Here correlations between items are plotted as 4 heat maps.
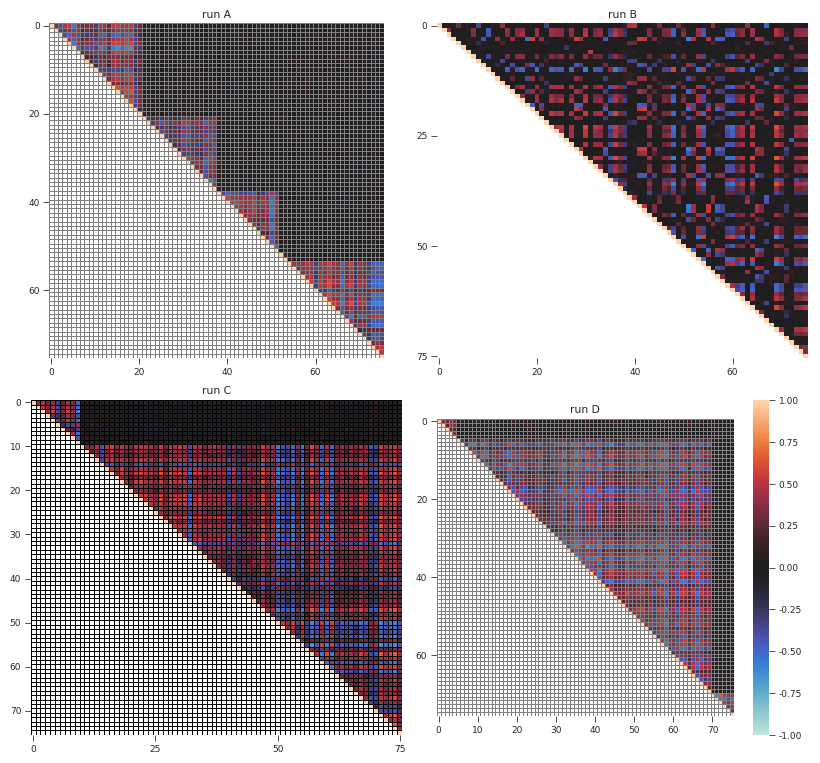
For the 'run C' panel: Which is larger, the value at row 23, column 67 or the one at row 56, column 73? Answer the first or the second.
the first
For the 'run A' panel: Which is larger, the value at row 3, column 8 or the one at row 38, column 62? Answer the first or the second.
the first
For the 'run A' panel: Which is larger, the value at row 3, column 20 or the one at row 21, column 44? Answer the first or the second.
the first
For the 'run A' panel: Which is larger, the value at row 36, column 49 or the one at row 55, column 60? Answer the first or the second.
the first
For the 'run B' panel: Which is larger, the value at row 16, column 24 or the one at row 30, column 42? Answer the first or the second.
the first
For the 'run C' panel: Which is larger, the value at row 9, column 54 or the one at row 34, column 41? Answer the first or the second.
the second
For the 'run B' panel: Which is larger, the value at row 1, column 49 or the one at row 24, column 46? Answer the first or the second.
the second
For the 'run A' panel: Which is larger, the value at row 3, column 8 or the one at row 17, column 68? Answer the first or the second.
the first
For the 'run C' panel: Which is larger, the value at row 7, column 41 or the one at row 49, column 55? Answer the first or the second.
the first
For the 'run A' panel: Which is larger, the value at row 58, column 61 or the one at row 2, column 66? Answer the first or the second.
the first
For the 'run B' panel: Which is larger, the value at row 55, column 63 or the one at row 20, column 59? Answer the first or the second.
the first
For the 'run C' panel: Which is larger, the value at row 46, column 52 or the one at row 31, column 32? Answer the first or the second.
the first
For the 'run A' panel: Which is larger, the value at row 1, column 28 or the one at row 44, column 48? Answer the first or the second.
the second
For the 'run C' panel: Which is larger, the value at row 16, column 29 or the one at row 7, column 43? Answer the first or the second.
the first
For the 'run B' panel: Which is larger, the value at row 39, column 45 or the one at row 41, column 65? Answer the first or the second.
the second
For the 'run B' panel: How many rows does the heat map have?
76
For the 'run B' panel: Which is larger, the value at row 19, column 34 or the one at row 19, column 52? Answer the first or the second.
the second
